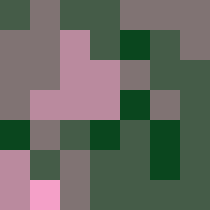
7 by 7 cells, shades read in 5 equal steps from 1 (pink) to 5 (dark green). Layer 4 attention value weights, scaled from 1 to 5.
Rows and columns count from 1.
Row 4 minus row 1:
-1 -1 -2 -2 2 0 1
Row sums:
24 24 21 21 30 26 22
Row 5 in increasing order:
3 4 4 4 5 5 5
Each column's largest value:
5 4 4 5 5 5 4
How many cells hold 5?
6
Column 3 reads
4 2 2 2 4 3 3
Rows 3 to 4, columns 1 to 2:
3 3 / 3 2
